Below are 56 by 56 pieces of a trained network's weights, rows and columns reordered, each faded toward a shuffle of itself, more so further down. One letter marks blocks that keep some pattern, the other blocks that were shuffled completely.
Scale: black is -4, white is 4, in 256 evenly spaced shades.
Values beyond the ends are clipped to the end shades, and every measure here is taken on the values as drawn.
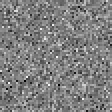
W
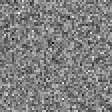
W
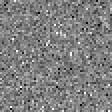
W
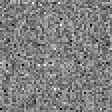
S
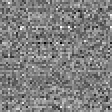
S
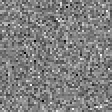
W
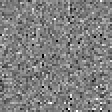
S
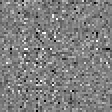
S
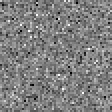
W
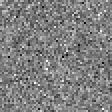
W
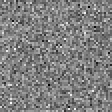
W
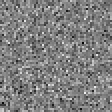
W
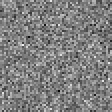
W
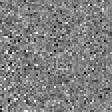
S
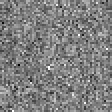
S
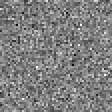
W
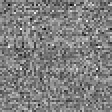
S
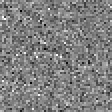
W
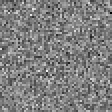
W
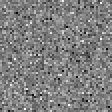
W
